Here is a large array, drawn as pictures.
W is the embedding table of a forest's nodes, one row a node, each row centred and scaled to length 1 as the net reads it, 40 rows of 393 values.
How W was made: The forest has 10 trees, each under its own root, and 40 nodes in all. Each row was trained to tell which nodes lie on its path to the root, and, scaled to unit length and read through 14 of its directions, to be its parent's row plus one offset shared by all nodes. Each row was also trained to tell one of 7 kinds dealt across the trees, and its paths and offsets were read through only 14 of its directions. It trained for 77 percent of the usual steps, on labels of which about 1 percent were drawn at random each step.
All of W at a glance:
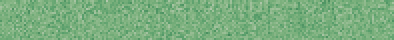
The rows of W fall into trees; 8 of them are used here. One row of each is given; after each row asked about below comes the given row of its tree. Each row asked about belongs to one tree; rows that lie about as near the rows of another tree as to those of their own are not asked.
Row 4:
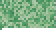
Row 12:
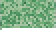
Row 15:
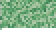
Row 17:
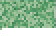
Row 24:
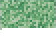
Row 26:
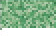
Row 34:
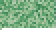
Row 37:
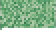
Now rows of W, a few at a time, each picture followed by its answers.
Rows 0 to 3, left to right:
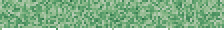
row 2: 15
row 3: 26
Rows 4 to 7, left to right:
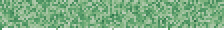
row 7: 34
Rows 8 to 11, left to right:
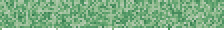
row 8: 26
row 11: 4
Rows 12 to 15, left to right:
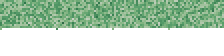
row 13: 12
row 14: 34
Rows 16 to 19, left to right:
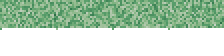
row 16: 26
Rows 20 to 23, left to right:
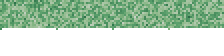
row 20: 12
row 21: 37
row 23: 26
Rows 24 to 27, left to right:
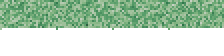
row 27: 15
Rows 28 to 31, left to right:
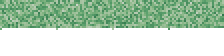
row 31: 37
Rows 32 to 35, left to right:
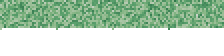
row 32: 24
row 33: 34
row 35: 12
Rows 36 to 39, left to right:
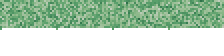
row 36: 4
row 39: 12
